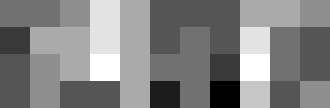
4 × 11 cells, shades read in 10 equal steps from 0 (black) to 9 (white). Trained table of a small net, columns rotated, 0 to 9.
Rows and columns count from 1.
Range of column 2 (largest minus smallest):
2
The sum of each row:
53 53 55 40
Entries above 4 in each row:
6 5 5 4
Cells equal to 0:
1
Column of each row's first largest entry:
4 4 4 9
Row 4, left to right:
3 5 3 3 6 1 4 0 7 3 5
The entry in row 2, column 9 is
8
